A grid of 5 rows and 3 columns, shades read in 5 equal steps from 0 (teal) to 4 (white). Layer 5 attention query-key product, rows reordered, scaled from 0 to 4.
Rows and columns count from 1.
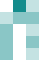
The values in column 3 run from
2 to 3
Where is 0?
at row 1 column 2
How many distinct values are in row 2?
2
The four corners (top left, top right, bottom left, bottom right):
4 3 2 3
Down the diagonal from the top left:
4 2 3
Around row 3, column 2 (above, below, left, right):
2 4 2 3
